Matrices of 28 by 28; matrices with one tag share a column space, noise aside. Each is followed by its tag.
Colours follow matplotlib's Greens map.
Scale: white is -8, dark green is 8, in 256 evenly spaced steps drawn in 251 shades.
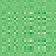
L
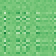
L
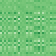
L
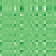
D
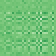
L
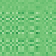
L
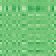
D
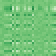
D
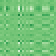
D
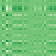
D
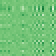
D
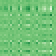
D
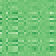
L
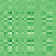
L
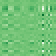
D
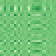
D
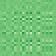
L
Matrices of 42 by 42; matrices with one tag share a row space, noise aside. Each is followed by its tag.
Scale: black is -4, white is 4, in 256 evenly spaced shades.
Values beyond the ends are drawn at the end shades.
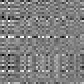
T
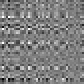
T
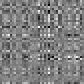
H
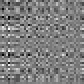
T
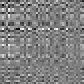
T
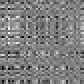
T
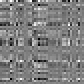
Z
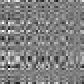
T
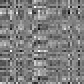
Z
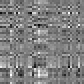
Z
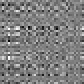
T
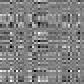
Z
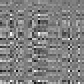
Z
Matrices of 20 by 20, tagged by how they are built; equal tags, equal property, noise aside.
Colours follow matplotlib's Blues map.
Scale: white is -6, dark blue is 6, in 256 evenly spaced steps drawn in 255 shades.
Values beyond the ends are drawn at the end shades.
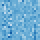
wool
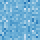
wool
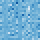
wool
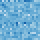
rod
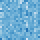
wool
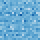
rod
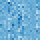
wool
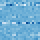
rod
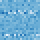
rod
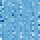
wool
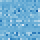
rod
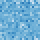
rod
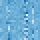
wool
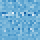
rod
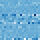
rod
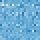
rod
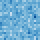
wool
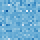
rod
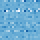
rod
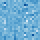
wool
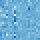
wool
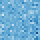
wool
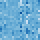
wool
